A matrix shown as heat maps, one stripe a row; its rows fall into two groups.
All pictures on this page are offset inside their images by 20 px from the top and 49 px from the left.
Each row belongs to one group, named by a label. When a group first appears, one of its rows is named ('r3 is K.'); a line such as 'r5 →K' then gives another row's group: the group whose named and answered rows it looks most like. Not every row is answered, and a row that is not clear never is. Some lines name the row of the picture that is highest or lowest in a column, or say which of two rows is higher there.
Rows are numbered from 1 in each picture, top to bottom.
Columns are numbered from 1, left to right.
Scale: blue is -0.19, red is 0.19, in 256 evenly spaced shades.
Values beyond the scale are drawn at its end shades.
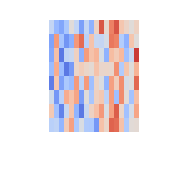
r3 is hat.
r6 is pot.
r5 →hat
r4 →hat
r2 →hat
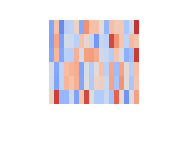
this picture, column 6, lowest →6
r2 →hat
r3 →hat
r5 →pot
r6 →hat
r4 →pot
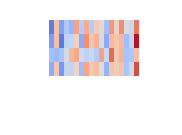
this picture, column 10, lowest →3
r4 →hat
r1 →hat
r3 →pot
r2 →hat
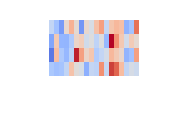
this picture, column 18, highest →1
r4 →pot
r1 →pot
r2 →hat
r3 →hat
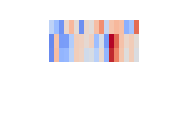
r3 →hat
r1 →pot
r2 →hat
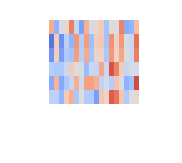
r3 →hat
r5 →hat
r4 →pot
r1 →pot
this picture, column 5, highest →1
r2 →hat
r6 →pot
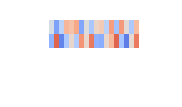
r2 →hat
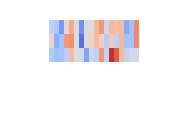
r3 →pot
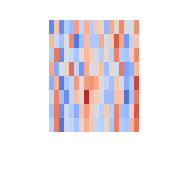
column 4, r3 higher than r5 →Yes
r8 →hat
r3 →hat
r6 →hat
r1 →hat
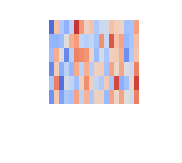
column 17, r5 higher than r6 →Yes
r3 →hat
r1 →hat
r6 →hat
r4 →hat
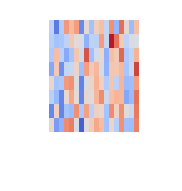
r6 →pot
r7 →hat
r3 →hat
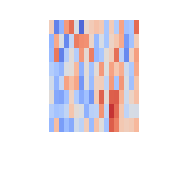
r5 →pot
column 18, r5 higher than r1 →No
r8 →hat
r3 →hat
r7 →pot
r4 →pot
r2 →hat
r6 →pot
